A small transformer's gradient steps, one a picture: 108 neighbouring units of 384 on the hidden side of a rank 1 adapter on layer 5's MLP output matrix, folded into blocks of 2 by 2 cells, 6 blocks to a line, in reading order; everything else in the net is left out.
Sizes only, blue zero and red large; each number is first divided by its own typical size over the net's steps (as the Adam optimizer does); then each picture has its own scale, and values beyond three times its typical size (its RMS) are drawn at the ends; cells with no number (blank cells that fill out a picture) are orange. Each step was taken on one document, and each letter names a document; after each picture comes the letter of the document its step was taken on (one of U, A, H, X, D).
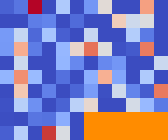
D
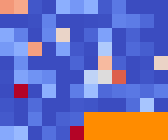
D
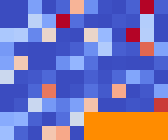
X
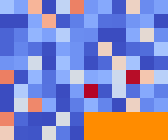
X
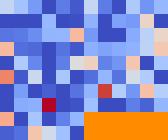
X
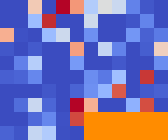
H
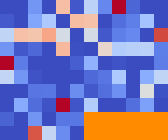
H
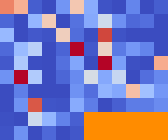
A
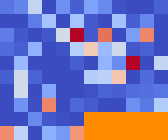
D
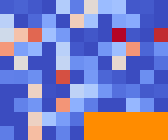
H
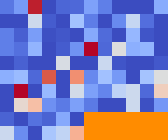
D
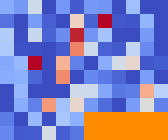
A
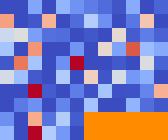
H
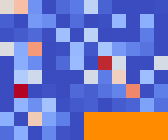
D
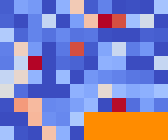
A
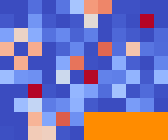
H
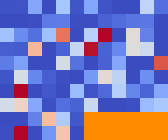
D
